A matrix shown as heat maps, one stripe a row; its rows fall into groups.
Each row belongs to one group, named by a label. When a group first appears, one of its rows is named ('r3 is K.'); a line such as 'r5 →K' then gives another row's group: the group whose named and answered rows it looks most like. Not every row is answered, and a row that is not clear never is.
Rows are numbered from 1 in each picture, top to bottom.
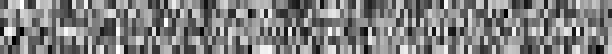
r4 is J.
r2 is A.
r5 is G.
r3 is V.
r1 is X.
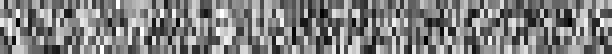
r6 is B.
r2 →X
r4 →J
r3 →G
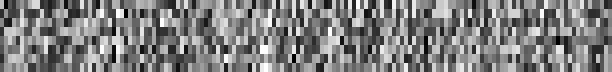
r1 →B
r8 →V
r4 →J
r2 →V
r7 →J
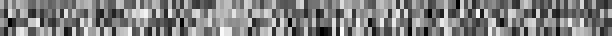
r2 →G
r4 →X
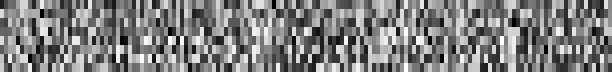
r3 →X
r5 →G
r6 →J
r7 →G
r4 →V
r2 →B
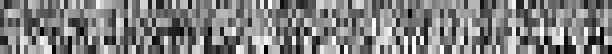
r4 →J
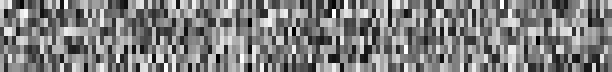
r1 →G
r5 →X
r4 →J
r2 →B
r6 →V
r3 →V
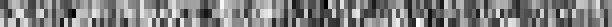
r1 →X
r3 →G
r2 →X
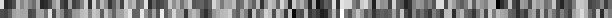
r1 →B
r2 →X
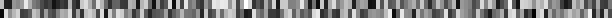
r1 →B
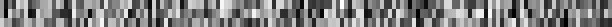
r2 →X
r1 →X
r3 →A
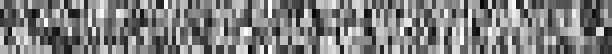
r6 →A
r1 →A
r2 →V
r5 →B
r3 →V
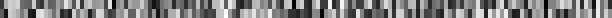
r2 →X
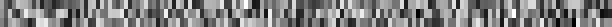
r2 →A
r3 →X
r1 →B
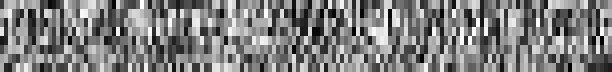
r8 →B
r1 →J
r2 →G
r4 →G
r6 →J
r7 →A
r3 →G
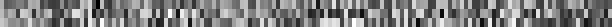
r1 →B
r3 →A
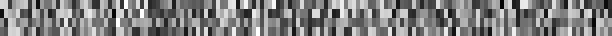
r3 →G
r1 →B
